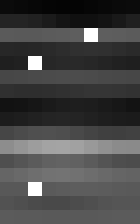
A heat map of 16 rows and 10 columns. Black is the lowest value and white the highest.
Average level on the scale: 30%. Histogram: skewed, a long tail of high values. Grain: streaks across. Lone odd cells: 3, each higher than its neighbours.
